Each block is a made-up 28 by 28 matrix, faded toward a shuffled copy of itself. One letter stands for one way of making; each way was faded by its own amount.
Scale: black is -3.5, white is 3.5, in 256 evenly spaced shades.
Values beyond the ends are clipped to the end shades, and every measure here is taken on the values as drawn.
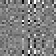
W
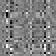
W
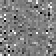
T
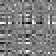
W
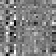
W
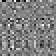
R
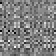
R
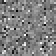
T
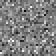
T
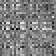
R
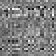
R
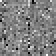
T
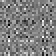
R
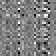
W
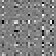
W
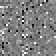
T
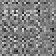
R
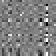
W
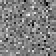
T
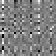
W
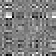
W
